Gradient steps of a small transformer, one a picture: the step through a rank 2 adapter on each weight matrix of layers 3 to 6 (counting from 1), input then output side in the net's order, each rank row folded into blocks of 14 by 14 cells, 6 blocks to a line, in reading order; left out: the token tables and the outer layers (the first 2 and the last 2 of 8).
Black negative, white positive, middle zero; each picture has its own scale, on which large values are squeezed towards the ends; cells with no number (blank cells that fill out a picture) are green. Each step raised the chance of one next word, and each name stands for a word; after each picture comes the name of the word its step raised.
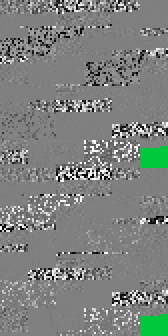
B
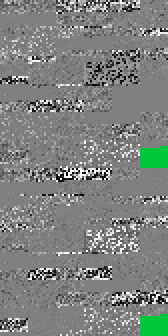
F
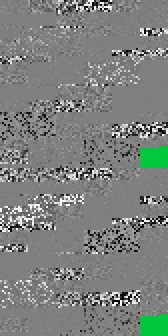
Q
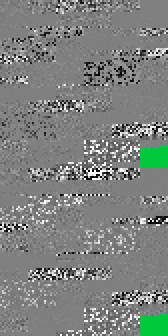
B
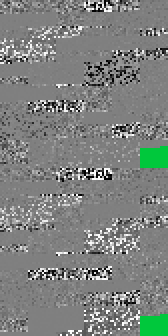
F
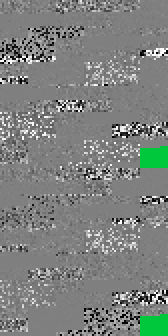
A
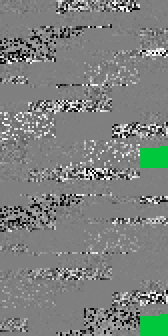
A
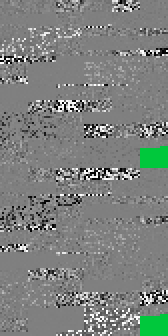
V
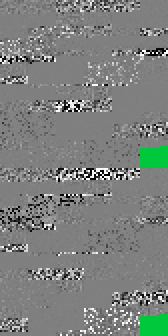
V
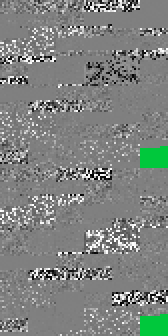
F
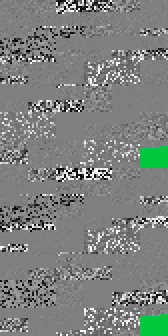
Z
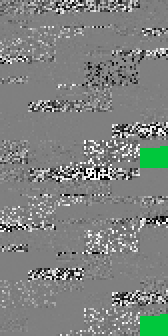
B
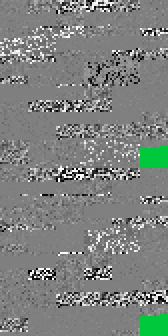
F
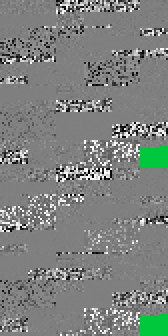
B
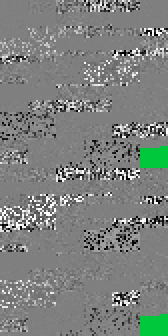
Q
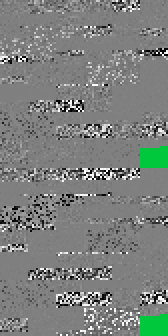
V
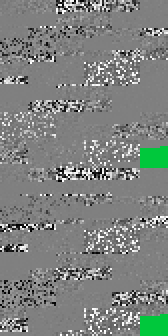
Z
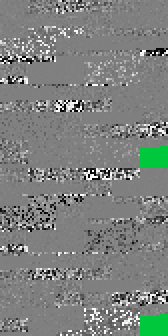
V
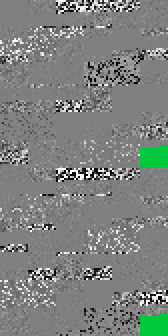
F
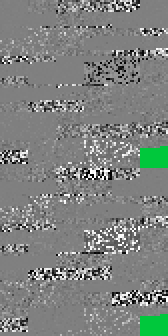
F
